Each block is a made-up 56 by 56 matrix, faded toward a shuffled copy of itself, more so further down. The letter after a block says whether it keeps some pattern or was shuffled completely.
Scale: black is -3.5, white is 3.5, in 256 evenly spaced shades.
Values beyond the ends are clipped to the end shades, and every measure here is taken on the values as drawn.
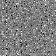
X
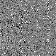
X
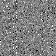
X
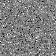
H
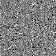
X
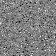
H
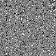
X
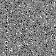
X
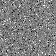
H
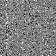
X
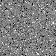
H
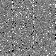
X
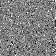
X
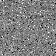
H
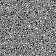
H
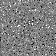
H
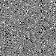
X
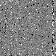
X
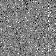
X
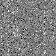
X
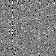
X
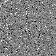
X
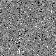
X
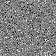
H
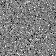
H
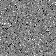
H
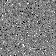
H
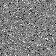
H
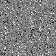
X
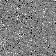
X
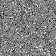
H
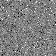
H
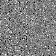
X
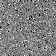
H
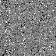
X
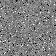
H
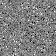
H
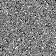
H
